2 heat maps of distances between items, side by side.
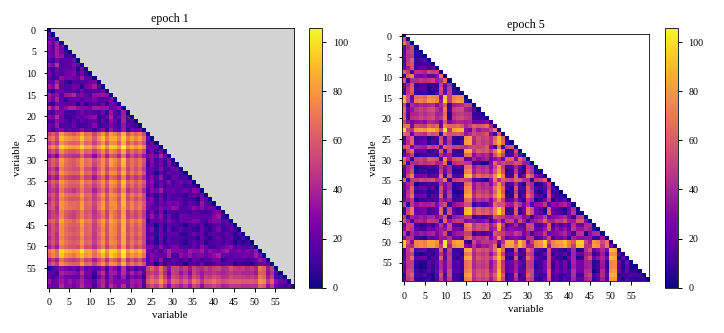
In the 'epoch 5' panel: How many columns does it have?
60
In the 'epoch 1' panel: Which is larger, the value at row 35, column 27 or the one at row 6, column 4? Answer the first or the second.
the first
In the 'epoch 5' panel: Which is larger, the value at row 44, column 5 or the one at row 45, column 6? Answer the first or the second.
the second
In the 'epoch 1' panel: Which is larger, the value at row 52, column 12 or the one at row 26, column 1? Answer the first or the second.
the first
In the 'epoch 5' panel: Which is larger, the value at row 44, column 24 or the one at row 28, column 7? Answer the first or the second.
the first
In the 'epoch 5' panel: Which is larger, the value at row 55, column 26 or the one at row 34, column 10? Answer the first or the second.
the first
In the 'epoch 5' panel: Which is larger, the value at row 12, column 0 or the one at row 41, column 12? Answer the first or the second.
the second
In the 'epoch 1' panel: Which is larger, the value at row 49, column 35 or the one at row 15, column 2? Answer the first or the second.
the second
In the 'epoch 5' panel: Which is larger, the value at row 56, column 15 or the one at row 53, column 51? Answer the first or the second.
the second
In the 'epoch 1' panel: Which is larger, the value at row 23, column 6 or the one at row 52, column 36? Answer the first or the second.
the second
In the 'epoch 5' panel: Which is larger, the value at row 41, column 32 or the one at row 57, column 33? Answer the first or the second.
the first
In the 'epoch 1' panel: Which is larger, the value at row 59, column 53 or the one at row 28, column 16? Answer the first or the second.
the second
